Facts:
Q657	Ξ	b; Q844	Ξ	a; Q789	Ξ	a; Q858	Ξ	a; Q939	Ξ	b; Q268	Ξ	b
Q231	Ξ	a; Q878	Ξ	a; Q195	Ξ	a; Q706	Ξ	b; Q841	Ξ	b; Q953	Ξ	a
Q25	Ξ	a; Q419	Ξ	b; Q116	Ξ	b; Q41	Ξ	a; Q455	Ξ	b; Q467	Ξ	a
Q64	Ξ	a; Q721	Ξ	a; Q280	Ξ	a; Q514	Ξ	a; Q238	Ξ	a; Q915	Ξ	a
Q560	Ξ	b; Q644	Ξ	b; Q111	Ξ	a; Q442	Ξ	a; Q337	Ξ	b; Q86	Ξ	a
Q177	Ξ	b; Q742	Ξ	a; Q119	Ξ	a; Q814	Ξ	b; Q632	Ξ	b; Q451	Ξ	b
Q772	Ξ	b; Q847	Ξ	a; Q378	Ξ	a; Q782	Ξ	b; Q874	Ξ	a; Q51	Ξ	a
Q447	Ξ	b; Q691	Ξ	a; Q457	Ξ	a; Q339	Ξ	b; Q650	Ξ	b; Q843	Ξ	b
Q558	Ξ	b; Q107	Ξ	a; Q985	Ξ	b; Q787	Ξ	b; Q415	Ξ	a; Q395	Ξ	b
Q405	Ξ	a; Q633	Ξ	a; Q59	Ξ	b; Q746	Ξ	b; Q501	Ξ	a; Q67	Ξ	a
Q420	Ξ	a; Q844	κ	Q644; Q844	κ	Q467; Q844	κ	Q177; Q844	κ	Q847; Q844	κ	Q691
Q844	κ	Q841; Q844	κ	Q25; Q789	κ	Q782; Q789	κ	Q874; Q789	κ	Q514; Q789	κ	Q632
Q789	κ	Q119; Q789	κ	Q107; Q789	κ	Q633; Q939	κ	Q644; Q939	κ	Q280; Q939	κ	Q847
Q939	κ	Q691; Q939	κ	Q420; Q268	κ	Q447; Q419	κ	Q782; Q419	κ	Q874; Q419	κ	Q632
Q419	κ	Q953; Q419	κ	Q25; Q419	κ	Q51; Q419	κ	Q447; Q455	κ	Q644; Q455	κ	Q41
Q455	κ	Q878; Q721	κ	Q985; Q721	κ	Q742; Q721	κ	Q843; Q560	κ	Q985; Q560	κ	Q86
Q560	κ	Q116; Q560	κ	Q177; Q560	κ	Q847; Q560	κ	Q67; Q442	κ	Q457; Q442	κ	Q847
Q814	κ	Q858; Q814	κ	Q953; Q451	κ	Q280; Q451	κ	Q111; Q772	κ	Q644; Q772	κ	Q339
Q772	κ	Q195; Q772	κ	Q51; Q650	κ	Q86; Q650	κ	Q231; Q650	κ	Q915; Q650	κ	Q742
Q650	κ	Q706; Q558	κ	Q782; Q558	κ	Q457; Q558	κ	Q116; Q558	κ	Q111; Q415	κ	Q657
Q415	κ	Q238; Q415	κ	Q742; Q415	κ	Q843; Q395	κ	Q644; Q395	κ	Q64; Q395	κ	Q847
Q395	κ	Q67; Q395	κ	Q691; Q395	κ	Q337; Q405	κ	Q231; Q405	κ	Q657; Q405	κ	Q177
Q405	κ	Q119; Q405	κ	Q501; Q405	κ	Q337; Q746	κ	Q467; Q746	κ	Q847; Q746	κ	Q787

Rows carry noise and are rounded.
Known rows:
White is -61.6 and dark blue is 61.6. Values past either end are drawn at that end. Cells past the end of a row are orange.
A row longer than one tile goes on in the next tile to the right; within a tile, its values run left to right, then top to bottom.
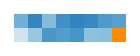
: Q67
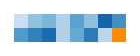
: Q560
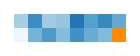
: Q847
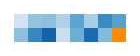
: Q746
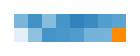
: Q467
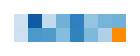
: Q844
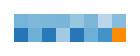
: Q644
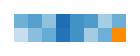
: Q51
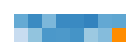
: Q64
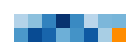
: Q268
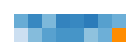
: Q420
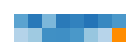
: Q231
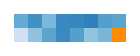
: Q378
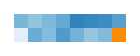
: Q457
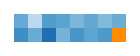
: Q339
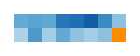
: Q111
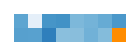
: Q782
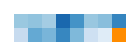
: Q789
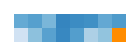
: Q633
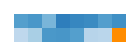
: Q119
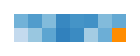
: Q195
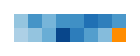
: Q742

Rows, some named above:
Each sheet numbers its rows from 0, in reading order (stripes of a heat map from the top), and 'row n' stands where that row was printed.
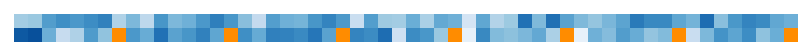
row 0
Q451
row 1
Q985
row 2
Q843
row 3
Q395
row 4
Q442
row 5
Q457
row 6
Q691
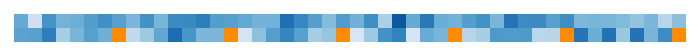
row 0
Q116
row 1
Q238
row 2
Q874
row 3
Q953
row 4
Q119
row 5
Q644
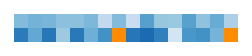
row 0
Q644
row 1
Q939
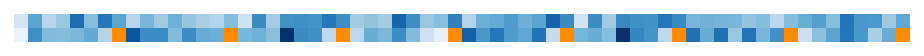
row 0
Q442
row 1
Q455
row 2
Q415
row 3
Q789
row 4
Q650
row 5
Q415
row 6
Q644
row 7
Q51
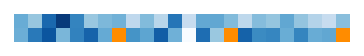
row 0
Q447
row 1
Q814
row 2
Q772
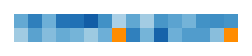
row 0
Q280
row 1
Q657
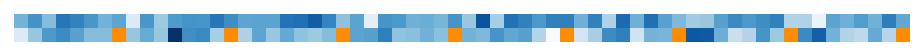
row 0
Q25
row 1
Q721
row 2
Q111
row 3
Q782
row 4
Q405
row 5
Q858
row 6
Q451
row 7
Q558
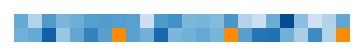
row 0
Q787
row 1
Q632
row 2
Q419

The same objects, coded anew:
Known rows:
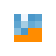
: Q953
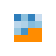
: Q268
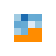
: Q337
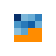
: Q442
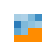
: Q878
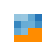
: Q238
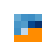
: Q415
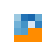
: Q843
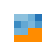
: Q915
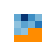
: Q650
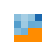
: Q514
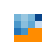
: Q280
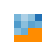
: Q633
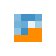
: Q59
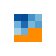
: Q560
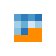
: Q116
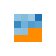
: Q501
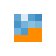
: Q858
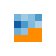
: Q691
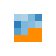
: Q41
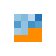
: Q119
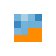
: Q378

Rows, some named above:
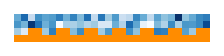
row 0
Q405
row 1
Q787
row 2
Q814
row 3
Q419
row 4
Q644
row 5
Q111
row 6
Q742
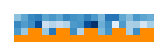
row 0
Q742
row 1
Q782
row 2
Q721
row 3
Q985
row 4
Q632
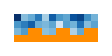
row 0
Q442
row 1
Q657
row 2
Q560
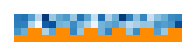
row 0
Q939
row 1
Q847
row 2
Q455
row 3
Q457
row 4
Q268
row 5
Q742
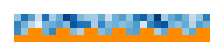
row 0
Q455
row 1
Q457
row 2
Q844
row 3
Q25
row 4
Q843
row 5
Q847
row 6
Q874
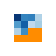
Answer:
Q746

